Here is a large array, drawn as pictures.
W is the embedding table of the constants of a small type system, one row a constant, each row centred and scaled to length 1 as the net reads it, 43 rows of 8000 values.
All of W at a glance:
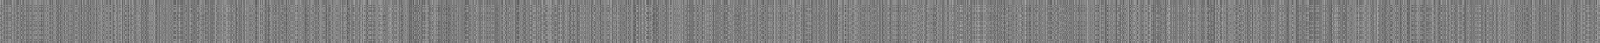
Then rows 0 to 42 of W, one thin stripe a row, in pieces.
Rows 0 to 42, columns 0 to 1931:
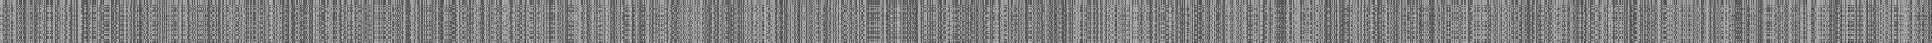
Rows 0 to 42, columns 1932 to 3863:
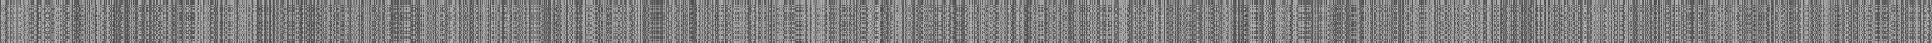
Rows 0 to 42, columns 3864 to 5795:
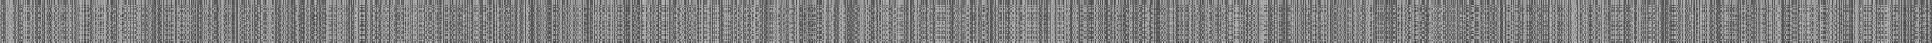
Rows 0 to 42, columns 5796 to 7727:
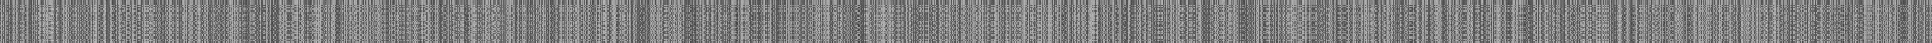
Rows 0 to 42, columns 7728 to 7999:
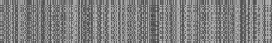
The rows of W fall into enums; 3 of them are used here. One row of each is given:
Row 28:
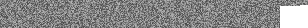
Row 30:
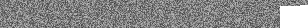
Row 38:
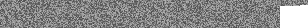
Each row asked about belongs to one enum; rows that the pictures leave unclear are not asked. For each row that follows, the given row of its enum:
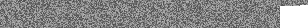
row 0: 38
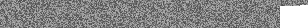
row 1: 38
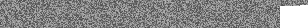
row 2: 38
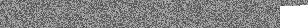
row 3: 38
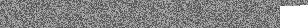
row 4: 38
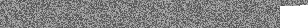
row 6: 38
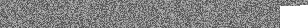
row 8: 28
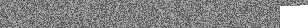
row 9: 28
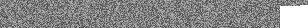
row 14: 28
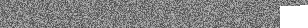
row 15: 30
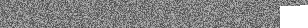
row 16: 30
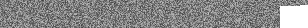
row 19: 30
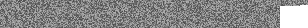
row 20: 38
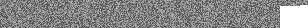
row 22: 28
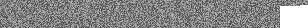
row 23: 28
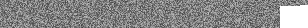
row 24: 30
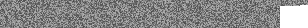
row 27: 38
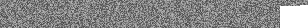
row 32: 28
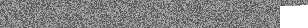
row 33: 38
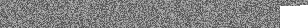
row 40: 28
